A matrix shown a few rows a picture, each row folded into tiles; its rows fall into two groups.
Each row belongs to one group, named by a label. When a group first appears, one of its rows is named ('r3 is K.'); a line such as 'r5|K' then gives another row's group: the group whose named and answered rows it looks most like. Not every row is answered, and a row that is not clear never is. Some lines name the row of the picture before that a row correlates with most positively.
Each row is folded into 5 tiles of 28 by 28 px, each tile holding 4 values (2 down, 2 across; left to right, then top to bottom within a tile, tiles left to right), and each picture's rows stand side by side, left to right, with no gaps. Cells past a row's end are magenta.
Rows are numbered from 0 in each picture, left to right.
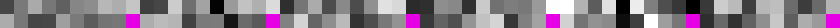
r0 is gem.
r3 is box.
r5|box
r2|gem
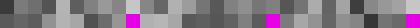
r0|box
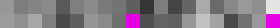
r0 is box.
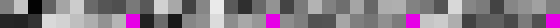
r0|box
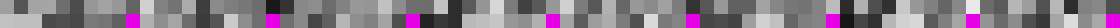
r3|box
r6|box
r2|gem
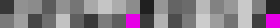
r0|gem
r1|gem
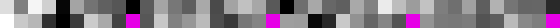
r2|gem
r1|gem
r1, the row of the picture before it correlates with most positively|0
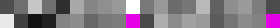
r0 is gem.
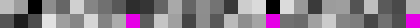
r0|box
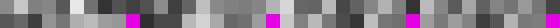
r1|box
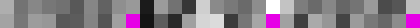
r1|box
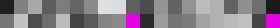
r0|gem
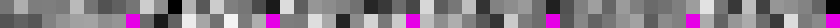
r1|box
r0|box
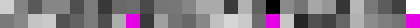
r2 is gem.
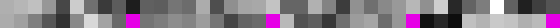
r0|box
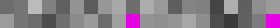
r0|gem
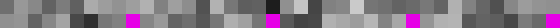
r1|box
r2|box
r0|gem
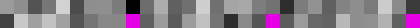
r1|gem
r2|gem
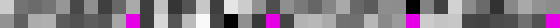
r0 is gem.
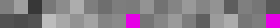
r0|box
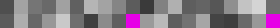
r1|gem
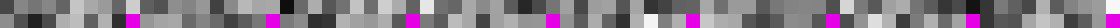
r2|gem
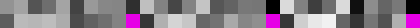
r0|gem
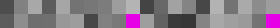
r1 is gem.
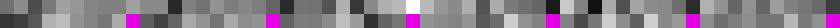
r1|box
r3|box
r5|box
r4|box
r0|box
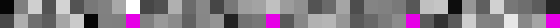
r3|box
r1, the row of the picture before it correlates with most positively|2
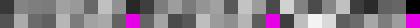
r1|gem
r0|gem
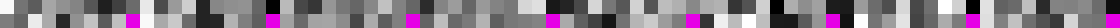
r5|gem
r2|box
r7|box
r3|gem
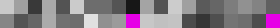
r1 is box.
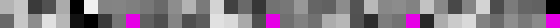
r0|gem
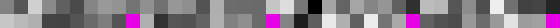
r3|box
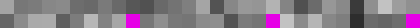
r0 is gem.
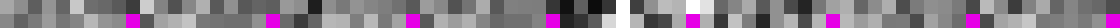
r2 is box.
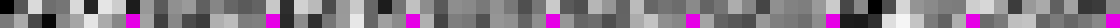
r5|gem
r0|gem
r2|box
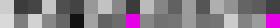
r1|box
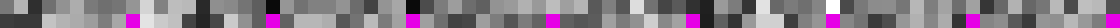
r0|box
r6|gem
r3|gem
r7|gem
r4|box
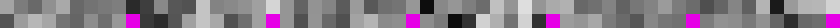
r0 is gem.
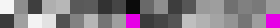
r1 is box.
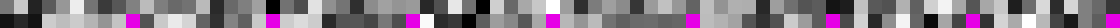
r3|gem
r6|gem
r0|box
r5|box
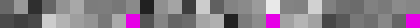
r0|box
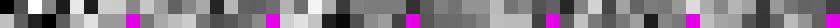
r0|gem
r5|box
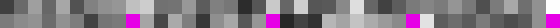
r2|box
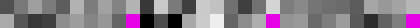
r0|gem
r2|gem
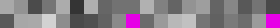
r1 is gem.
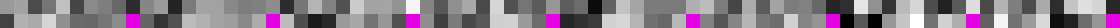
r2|gem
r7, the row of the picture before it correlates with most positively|0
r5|box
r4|box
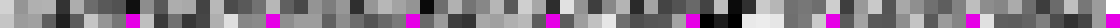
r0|box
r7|gem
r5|box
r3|gem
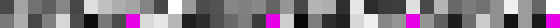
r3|gem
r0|gem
